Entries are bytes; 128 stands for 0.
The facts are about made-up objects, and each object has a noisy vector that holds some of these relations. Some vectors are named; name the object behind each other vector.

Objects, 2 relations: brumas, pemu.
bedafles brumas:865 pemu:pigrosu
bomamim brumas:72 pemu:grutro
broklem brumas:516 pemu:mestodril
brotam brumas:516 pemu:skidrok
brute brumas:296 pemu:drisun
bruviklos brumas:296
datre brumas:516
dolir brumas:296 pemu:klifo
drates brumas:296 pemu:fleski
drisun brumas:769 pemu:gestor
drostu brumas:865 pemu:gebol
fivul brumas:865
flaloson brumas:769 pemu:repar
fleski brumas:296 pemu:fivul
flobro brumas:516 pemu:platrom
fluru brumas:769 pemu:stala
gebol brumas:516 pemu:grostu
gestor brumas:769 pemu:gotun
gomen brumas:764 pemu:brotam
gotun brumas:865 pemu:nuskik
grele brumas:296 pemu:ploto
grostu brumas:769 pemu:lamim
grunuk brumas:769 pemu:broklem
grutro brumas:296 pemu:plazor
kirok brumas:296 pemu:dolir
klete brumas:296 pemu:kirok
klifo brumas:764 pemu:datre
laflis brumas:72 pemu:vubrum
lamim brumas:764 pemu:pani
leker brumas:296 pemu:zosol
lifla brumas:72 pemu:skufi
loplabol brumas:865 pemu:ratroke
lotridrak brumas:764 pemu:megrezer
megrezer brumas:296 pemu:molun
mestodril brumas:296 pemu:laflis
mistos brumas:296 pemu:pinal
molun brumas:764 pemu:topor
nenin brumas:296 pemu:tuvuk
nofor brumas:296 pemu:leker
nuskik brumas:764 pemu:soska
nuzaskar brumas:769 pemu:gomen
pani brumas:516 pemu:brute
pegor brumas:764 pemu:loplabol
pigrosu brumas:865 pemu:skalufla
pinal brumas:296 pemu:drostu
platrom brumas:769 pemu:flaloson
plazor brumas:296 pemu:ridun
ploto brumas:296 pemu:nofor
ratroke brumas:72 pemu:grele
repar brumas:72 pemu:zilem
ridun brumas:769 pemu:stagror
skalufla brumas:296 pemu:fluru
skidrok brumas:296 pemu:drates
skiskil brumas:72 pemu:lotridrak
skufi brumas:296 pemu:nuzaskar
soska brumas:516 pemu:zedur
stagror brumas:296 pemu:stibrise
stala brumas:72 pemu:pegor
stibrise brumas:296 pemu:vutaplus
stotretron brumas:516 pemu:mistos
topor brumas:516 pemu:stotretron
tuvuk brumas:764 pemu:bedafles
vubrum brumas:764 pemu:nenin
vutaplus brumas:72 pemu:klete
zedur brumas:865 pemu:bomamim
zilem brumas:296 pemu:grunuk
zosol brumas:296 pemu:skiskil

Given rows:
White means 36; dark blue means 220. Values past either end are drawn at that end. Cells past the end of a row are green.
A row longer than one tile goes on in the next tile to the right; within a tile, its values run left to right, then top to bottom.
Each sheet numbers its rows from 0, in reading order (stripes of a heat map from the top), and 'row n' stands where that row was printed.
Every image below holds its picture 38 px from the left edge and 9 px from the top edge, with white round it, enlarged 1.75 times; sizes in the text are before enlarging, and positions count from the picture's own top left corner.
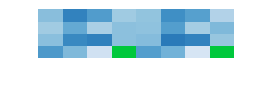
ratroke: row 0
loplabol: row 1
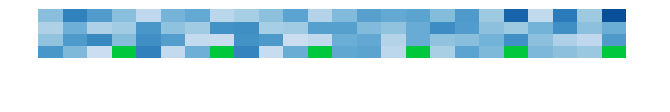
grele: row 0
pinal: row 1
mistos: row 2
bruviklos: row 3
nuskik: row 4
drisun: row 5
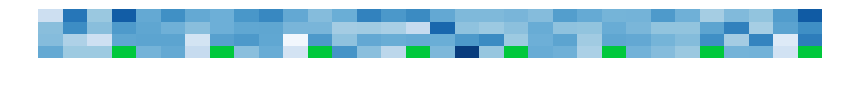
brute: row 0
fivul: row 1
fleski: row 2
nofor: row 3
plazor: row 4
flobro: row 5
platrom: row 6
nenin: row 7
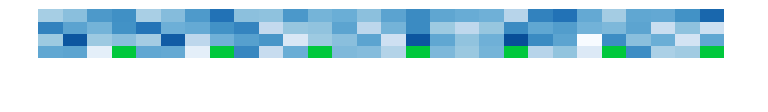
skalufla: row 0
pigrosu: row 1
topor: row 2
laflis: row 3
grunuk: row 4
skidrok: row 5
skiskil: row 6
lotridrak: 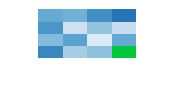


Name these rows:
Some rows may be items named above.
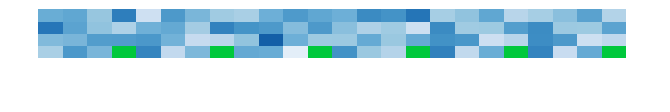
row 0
soska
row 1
gebol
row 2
fluru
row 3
leker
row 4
mistos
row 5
mistos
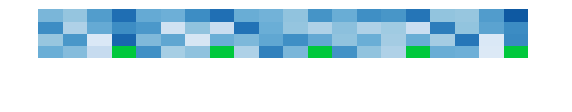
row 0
vubrum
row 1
lotridrak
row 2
zedur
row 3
leker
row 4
tuvuk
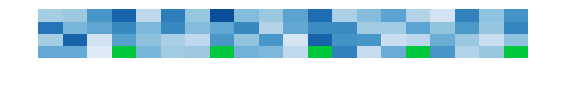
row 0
bedafles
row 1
drisun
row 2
vubrum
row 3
mistos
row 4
lamim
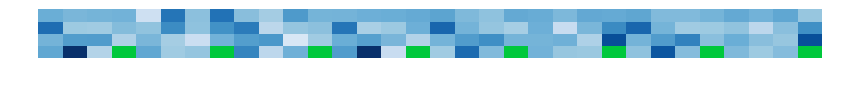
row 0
ridun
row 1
pani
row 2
topor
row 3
stagror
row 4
bomamim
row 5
mestodril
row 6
grutro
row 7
broklem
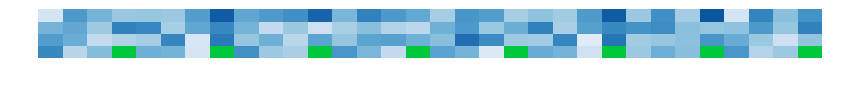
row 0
gebol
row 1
nenin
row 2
zosol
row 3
ploto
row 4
pegor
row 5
nenin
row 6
gotun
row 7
lamim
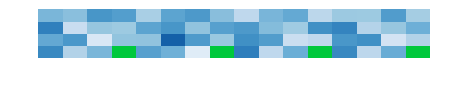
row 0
molun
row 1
stala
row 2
pinal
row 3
stotretron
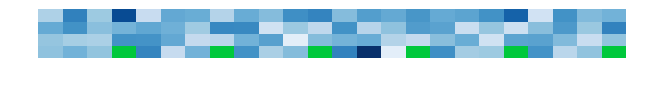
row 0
gestor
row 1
drostu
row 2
megrezer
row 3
vutaplus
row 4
skiskil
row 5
grostu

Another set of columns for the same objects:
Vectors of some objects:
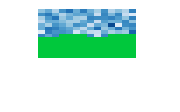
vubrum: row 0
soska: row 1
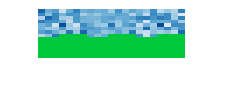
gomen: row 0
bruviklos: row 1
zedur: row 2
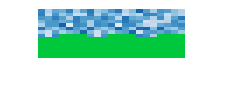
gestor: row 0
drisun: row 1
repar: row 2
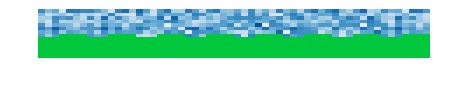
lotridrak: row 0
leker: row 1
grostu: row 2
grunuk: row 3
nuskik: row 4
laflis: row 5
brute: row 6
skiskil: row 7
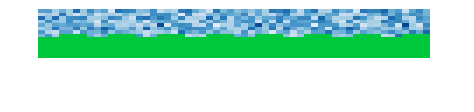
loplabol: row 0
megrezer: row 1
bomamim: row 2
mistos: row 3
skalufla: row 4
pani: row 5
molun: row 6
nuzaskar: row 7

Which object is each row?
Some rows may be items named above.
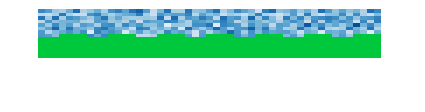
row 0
ploto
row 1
nenin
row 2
gebol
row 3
drisun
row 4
leker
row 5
stala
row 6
fluru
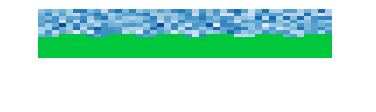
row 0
skalufla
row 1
laflis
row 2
bedafles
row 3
gotun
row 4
gebol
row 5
ratroke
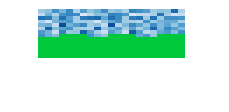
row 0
stibrise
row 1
ridun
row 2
grele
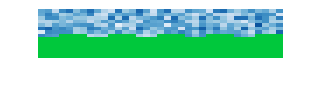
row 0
mestodril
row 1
pinal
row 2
lamim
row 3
zosol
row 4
stagror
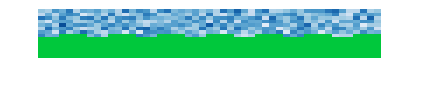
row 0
vutaplus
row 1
pegor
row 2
broklem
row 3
stala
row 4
lamim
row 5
tuvuk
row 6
drostu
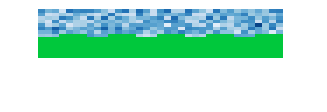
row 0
molun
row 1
nofor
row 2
lamim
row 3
mistos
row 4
pigrosu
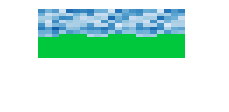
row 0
megrezer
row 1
stotretron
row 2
topor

